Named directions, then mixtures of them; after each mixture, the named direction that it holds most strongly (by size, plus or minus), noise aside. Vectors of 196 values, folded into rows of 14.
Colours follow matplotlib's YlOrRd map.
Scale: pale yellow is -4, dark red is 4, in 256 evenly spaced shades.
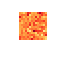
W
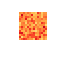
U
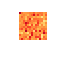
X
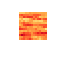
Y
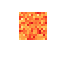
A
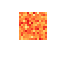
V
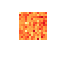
X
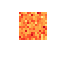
U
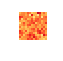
A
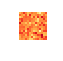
W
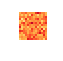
A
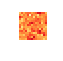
A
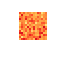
U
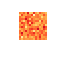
V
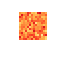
W
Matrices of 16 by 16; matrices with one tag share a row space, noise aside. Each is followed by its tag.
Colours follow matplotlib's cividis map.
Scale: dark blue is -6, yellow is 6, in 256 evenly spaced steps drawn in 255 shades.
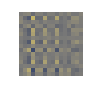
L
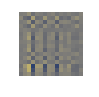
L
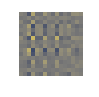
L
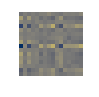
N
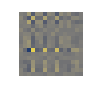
L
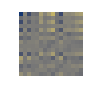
N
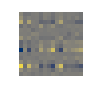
N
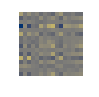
N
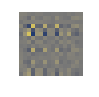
L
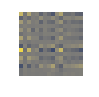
N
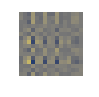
L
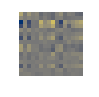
N
